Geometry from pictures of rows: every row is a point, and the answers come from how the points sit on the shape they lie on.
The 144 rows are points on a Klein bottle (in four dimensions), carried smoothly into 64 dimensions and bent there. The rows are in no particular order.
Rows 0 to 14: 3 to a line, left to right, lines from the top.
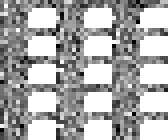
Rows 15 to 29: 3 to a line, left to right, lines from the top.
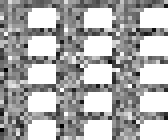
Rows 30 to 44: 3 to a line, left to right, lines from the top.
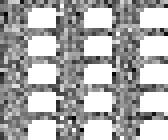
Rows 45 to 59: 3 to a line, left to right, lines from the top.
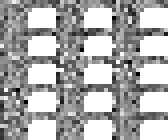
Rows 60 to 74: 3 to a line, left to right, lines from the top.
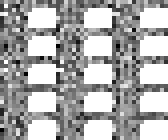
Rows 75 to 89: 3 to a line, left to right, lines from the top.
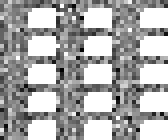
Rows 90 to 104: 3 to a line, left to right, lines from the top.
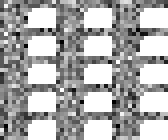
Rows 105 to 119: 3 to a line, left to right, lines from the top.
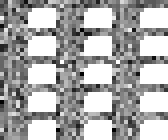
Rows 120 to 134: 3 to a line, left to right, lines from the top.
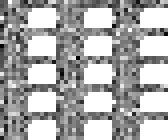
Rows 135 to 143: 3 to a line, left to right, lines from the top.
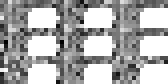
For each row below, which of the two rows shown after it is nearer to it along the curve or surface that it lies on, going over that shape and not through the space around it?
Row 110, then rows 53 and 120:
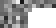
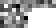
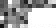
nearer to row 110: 120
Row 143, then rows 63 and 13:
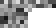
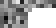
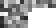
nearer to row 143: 63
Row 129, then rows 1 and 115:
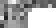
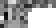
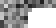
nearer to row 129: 1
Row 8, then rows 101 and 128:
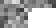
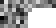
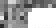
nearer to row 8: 128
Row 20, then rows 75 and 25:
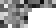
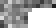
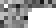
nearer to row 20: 25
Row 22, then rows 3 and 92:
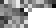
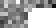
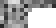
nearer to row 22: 92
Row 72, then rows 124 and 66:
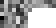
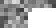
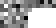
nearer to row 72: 124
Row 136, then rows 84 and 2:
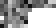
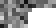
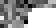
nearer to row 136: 2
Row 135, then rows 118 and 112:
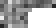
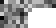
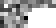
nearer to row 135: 112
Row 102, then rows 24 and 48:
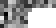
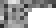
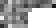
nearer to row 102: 24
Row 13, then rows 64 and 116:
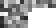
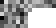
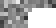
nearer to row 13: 116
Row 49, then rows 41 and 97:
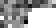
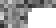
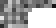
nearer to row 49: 97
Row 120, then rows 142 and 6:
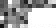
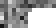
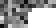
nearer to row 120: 6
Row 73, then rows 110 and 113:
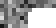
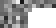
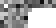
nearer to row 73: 113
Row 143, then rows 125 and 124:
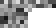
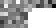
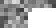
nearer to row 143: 125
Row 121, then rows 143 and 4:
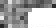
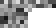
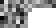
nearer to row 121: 143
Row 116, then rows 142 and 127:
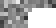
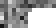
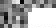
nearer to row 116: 127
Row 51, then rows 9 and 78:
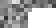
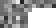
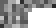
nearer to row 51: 9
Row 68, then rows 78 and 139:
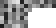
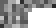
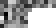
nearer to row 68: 139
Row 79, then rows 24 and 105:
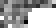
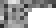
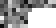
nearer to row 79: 105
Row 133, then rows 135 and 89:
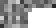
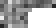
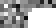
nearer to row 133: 135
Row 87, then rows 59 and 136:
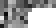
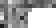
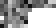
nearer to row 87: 59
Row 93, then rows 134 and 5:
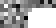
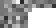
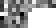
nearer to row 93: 5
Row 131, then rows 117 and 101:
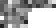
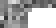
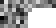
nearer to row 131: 117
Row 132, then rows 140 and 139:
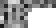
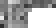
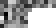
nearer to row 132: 139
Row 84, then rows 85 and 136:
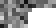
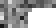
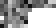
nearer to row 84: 85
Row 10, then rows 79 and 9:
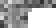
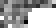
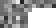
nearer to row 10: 79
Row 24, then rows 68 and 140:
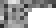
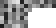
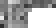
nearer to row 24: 68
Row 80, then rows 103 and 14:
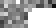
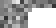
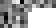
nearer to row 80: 103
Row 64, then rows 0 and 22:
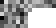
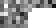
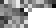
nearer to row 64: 22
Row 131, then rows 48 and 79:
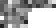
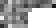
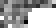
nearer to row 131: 79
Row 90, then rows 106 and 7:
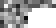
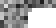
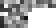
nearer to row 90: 7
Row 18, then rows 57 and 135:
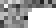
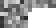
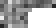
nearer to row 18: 135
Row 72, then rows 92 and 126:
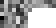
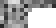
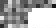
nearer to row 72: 92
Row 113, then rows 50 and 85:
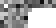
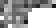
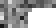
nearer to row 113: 85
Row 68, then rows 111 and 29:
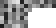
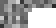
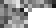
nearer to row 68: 29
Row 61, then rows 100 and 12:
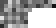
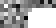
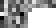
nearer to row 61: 100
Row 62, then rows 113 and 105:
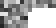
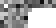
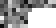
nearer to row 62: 113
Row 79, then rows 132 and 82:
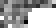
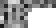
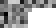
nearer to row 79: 82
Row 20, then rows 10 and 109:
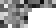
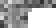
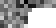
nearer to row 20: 109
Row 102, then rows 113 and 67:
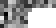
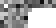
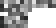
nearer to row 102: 113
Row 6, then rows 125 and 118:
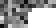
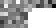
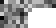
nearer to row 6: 125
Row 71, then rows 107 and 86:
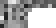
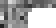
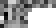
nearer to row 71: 86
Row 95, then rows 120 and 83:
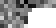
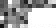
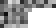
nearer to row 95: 120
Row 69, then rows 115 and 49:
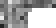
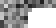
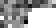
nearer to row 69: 115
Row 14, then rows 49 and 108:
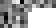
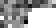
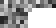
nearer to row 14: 108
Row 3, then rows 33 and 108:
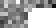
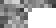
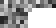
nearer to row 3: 108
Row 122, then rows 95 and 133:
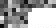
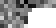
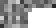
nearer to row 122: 95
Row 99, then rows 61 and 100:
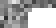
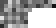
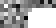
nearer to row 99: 61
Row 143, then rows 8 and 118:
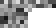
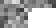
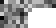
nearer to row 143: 118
